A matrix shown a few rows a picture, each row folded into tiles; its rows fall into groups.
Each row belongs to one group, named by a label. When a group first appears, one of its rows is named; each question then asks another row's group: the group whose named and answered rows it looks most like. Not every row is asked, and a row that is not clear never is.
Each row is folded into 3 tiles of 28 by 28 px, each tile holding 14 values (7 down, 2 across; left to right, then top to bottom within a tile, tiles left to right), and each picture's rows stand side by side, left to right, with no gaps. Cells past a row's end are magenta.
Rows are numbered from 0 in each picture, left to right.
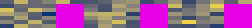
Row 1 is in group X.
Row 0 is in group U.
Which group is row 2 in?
X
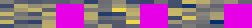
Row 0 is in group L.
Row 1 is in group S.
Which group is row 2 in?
U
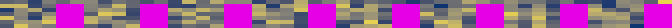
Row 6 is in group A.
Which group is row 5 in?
X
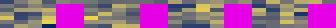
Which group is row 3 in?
U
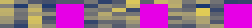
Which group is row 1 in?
L
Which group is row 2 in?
A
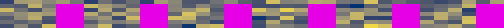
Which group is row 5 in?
L
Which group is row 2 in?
A
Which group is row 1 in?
S
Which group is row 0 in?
U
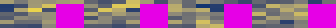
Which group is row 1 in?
L
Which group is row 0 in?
L
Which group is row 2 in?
A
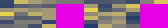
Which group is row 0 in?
U
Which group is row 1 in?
X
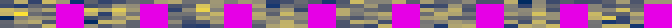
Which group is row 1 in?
X
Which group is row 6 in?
A
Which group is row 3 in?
A
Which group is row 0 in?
U
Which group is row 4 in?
U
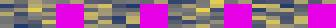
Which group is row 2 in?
L
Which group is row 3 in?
S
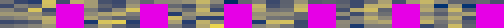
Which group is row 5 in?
A
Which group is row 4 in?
L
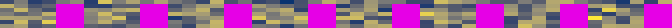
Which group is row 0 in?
S
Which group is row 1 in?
U
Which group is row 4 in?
A
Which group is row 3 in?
S
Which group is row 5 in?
U
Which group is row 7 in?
S
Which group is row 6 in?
X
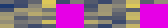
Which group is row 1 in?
L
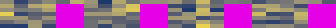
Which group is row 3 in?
S
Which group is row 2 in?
A
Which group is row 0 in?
X
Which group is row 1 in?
X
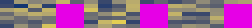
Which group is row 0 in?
U
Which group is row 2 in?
S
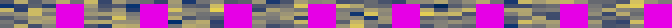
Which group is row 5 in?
U
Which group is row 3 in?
L
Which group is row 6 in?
U
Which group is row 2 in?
X
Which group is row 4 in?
S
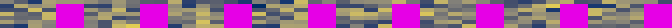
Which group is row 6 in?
L
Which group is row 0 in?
L
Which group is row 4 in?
U
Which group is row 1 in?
A
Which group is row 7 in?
U
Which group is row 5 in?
U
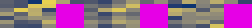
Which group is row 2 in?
U
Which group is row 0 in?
L
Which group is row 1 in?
L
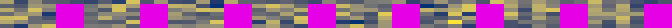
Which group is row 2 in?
S
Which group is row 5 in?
X
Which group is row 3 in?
S
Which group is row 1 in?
L
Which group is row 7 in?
A
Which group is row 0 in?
A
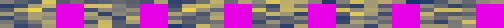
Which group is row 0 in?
L
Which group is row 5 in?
S
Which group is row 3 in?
U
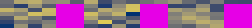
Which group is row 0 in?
U
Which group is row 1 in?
X
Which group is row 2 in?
A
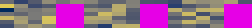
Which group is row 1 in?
A
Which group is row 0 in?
S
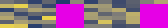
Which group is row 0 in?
S
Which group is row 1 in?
S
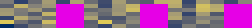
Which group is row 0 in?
L
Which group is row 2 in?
X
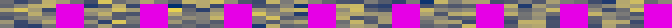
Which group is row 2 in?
U
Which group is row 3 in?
U
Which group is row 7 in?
X
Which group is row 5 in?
U
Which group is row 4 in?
S
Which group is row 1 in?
U
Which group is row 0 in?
L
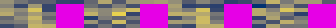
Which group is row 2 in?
A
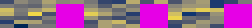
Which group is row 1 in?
X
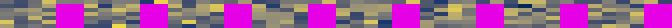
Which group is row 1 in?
X
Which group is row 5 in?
L
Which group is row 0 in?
L
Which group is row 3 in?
X
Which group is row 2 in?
X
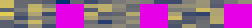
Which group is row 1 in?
S
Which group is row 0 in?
X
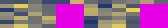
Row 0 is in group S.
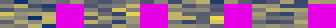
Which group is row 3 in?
S
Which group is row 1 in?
L
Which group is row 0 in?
S
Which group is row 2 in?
S
